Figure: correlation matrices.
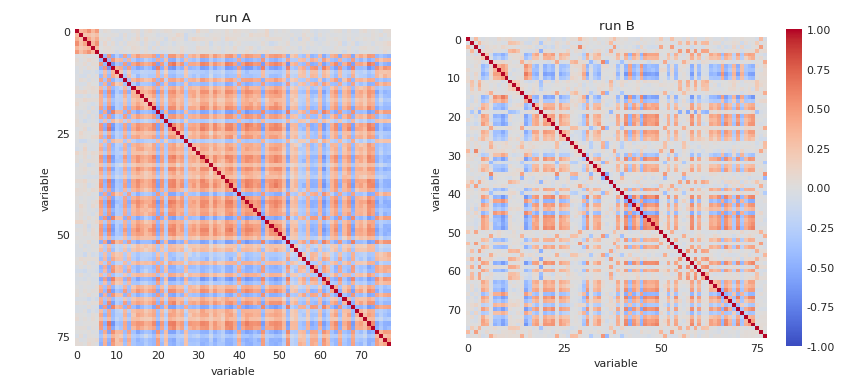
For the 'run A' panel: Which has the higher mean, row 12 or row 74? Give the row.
12
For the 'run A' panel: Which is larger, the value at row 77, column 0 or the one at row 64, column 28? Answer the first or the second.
the second
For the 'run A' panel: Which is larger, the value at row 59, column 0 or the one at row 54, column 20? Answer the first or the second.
the first
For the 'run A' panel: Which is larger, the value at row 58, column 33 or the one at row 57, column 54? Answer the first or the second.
the second
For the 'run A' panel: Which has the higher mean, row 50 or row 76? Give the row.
50
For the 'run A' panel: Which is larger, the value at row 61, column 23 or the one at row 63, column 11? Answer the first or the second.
the second
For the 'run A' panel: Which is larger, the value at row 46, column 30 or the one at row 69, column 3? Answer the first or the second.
the second
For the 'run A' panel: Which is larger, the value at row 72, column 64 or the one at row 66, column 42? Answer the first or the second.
the first
